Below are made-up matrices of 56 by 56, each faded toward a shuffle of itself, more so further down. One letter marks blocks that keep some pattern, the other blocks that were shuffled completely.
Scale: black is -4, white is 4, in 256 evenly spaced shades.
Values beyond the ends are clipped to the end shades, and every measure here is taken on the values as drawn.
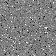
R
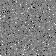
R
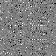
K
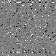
K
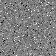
R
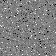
R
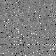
K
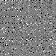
K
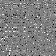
K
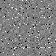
K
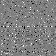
K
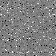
K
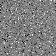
R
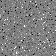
R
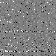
K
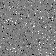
R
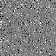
K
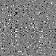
K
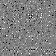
K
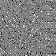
K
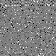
K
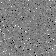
R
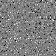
K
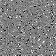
K
